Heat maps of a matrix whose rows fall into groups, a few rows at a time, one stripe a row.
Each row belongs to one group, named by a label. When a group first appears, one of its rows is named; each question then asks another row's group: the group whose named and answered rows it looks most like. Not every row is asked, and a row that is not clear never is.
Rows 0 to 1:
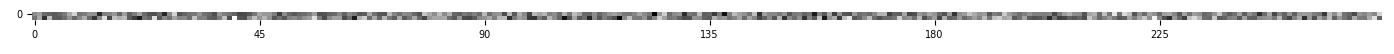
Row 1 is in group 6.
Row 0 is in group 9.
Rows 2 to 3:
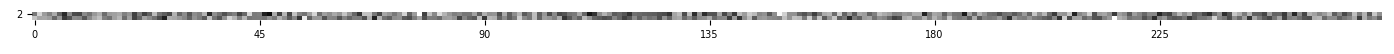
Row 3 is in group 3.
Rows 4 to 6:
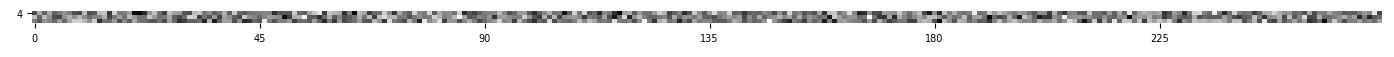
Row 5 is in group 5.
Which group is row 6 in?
9
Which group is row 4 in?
6
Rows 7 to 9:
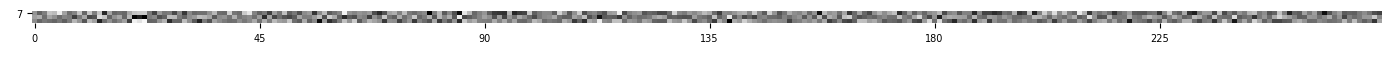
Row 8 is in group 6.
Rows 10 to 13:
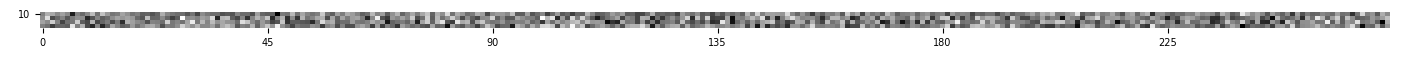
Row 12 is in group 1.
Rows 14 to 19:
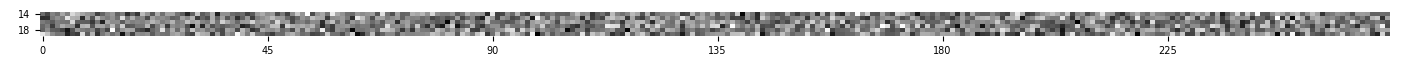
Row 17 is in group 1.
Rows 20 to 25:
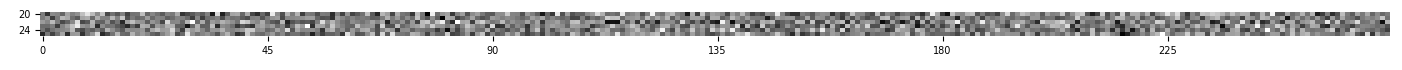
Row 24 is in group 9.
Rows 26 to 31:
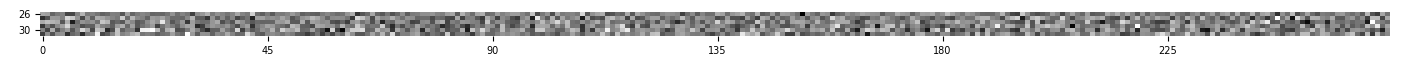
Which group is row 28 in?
3
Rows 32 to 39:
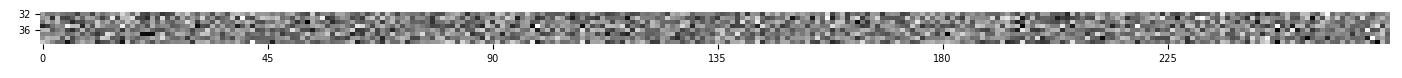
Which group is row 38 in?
3
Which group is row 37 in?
6
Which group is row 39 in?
5
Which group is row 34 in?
3
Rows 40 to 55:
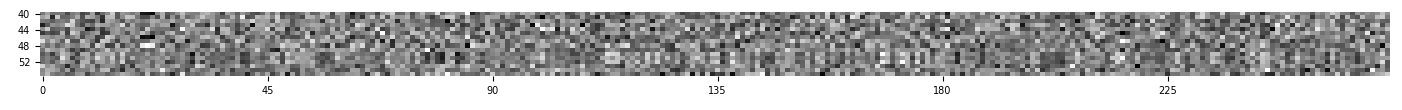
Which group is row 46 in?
6
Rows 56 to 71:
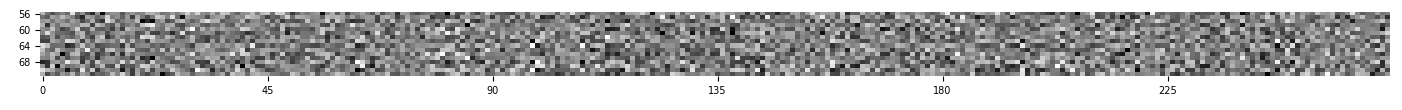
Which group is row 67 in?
6
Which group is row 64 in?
5
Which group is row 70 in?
5
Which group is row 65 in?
6
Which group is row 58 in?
6
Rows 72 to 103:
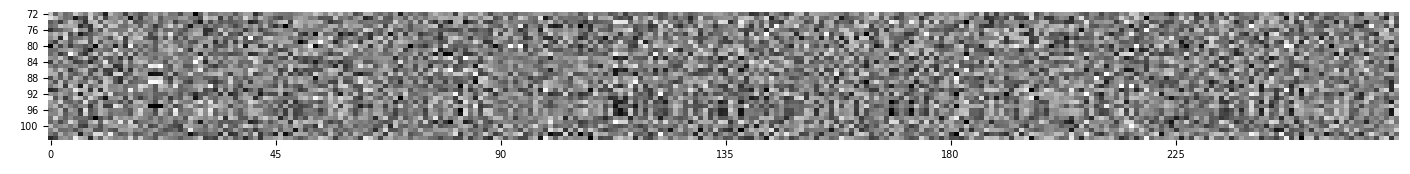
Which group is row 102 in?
9
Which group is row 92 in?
9
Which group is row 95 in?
6
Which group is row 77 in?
3
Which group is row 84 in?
3
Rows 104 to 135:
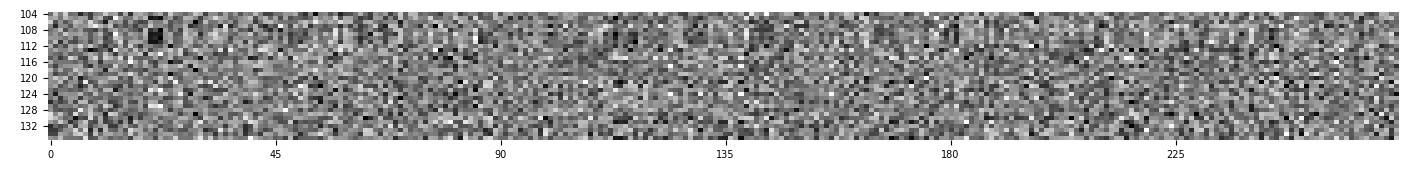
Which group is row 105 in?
6
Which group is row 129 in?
3
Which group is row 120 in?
3
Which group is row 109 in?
6
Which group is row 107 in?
9
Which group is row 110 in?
6
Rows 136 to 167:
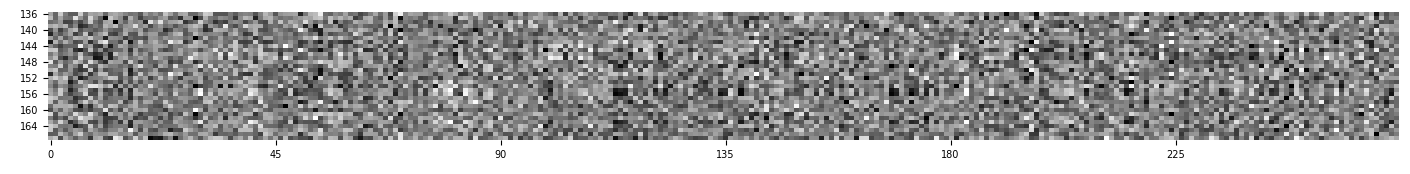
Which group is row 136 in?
5
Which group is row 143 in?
3
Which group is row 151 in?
3
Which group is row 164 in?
5
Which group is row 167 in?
6
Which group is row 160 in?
3
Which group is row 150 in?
5
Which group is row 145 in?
5
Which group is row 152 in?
3
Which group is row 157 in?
5
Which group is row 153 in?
1
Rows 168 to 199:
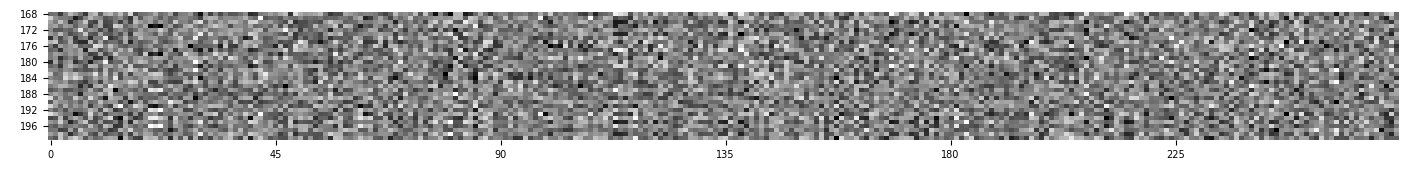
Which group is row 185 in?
3
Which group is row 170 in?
1
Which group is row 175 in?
5
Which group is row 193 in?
5
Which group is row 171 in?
6
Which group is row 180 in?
3
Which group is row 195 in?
1
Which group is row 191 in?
6
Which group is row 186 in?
9
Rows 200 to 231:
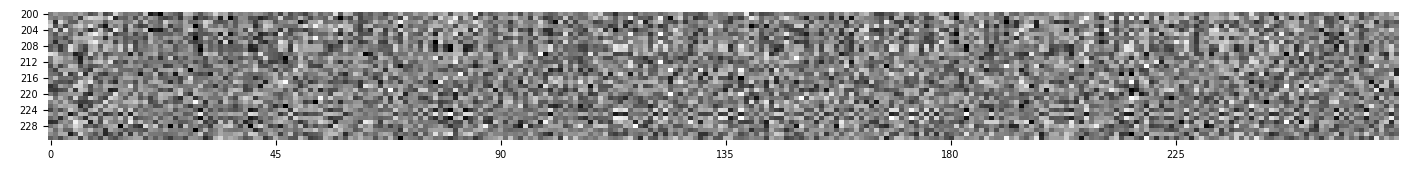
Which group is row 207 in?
9
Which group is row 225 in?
1
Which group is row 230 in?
1
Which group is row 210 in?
5
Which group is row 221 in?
3
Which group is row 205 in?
9
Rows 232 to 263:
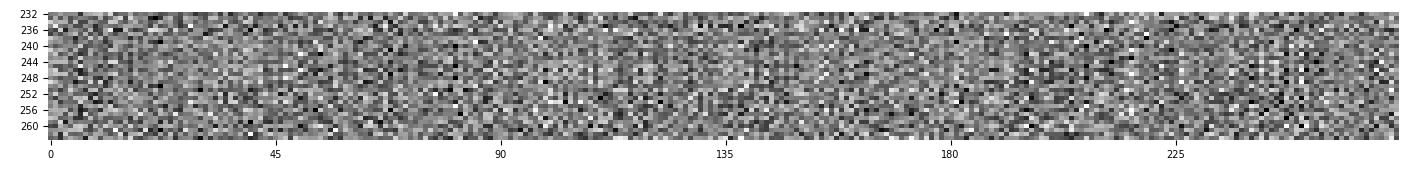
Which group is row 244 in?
3
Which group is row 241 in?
3
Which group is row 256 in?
3
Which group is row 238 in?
5
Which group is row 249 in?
5
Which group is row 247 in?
3
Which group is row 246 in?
5
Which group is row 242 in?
5
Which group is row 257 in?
1
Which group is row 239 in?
6
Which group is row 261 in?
6
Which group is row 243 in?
1
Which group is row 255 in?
9
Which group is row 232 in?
9
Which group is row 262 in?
6
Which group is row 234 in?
3
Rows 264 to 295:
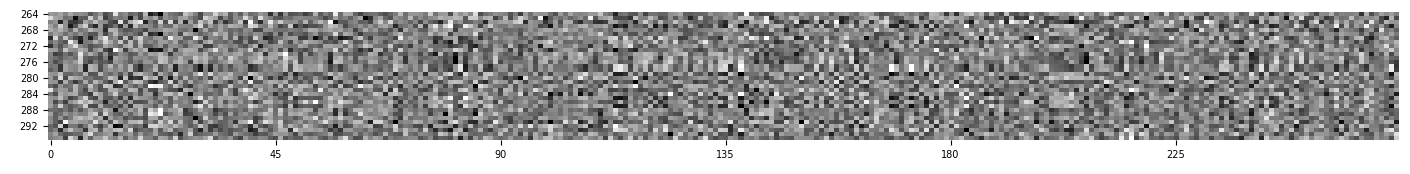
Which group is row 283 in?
3
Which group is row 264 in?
6
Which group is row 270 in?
3
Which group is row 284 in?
9
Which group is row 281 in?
6
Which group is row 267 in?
1
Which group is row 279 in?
1
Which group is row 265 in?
5
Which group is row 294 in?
9
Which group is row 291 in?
6
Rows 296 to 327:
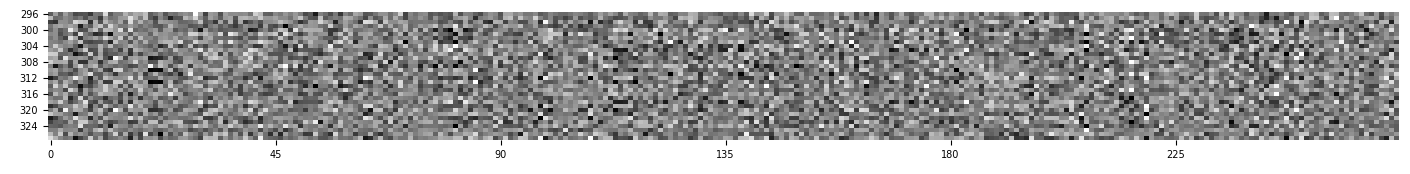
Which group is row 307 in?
6
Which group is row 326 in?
6
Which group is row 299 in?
9
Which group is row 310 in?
6
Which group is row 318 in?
1
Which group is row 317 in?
1
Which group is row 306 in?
5
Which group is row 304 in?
9
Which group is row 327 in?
5
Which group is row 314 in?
3
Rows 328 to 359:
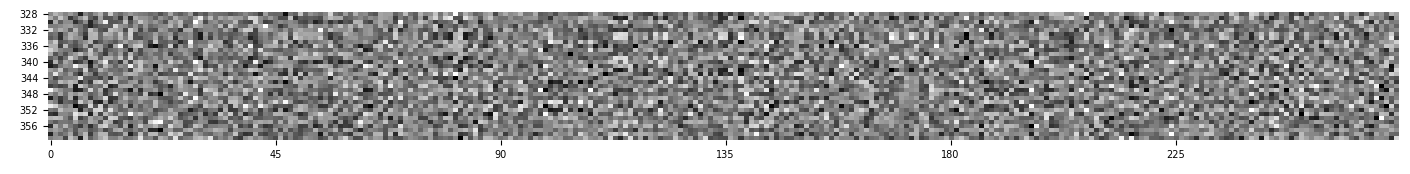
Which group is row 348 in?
6
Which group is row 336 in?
6
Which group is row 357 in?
6
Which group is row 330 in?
3
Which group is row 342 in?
1
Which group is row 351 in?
5
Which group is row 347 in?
5
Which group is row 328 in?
9
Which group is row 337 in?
5
